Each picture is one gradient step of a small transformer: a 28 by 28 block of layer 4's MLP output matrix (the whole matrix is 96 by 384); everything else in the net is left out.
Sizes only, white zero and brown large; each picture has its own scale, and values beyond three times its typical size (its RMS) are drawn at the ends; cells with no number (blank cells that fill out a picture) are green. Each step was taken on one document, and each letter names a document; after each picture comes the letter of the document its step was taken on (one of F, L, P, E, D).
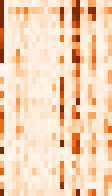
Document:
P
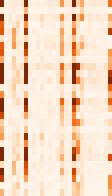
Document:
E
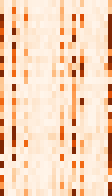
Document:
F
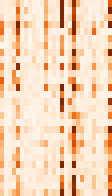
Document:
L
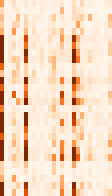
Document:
E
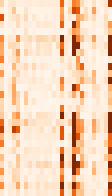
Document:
L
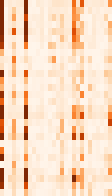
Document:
E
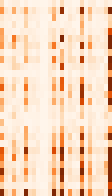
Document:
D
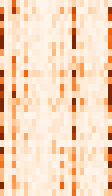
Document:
F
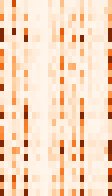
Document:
D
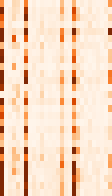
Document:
E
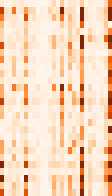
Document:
D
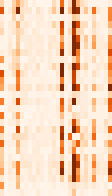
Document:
L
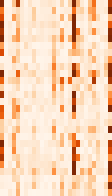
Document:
F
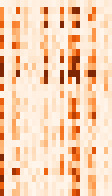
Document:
P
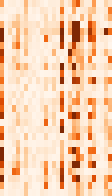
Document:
P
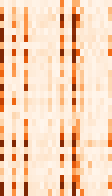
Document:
E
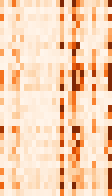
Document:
L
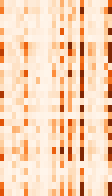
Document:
D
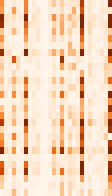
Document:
D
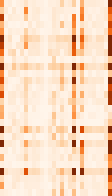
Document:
F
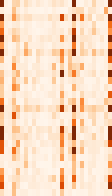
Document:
F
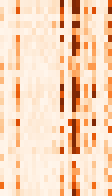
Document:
L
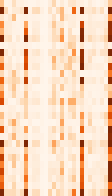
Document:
D
